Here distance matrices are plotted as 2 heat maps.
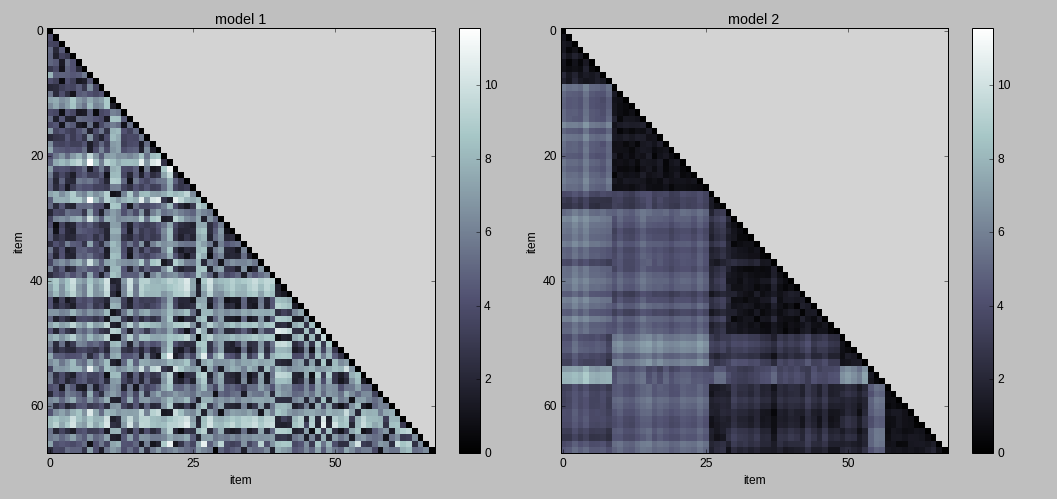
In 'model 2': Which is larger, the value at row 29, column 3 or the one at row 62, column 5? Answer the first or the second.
the first
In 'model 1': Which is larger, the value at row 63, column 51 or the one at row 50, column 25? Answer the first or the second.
the first
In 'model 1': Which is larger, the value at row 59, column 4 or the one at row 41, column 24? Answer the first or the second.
the second
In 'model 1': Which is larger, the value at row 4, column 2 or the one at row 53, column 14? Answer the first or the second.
the second
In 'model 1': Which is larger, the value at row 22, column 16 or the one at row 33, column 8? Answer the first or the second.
the second
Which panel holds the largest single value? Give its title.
model 1
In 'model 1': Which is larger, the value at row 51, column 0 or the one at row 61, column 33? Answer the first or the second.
the second
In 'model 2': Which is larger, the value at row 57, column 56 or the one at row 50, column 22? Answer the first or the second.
the second
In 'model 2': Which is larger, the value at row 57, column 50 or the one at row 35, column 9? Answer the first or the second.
the second
